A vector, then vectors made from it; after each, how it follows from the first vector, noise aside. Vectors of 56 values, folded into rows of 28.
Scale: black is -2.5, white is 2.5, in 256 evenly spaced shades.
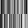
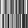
negated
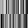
reversed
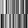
reversed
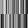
reversed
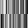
reversed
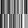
copied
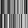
copied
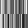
negated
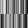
reversed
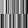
reversed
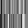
partly zeroed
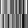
negated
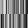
reversed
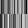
copied
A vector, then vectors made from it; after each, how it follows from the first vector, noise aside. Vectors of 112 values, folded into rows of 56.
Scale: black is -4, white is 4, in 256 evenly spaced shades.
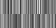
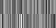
wrapped around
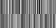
negated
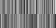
wrapped around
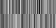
negated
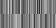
negated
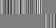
partly zeroed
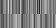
negated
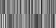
wrapped around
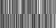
sign-scrambled
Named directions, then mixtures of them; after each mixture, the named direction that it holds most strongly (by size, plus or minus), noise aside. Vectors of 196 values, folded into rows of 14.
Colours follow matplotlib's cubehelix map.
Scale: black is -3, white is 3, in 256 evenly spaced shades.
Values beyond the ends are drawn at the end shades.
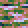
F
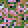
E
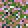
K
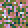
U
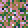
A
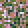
U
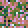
E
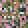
A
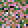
K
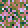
A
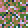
K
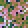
E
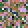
A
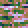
F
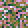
K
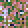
U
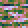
F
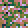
K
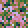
A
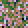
E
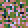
U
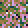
K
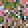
E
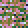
A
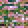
E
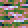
F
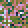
U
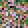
K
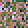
A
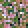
U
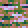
F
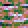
F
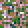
U
